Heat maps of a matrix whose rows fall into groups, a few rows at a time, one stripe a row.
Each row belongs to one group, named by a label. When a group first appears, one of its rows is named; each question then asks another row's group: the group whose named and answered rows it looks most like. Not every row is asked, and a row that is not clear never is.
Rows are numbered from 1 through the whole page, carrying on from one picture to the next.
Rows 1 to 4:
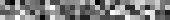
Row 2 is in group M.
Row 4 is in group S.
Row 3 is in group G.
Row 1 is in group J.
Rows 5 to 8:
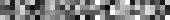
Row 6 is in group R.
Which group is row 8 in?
M
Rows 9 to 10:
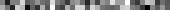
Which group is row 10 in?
R
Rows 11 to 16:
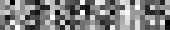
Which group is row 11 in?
M
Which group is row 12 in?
S
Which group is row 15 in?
S
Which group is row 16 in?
R
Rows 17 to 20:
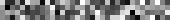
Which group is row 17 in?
J
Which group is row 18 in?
R
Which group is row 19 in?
M
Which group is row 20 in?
G
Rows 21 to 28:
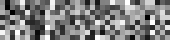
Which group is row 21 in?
G
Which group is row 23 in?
J
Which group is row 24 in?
S
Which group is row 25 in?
G
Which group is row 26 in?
M
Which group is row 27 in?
J
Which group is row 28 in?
M
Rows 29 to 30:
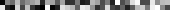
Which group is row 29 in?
S
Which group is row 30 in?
J
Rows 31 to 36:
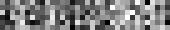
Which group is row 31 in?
S
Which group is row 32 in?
G
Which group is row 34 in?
S
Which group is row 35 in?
R
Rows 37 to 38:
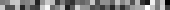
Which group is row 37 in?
S
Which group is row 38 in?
J
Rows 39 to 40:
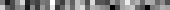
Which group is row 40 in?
R
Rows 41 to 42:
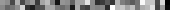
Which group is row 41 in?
J
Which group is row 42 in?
G
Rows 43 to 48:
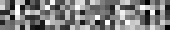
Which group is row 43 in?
R
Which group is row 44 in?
J
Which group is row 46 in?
R
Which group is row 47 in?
S
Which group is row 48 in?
J
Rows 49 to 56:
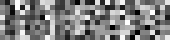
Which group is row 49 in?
M
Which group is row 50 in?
J
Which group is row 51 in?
G
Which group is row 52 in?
J
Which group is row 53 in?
G
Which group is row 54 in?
R
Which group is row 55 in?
G
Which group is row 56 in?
M
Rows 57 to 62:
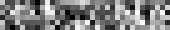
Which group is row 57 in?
J
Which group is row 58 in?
M
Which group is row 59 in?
S
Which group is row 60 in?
S
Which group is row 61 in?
J
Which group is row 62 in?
R
